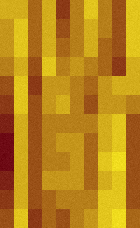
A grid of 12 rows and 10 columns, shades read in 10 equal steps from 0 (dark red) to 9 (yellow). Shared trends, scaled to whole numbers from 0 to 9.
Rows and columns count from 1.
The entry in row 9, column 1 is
0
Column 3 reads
4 4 4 3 2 3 3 3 3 3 3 2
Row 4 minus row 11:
3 0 0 4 0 1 0 -4 -6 4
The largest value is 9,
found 2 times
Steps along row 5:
up down up same down down up up same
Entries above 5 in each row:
5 5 5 4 6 5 3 5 4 6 3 4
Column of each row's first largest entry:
7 2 2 4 2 2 9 9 9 9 8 9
